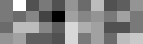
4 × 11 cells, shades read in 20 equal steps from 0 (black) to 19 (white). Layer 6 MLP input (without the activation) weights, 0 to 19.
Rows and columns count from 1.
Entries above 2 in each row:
11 10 11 11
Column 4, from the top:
9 5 10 7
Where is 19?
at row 1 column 2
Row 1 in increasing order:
6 6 6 7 8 9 9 11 11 14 19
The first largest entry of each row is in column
2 6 6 6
